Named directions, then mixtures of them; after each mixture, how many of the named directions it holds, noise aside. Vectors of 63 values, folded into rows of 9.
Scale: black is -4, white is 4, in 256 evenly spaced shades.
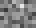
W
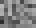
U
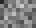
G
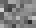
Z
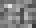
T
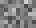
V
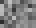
two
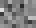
two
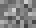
one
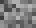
three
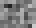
one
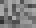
one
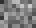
three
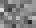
one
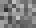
three
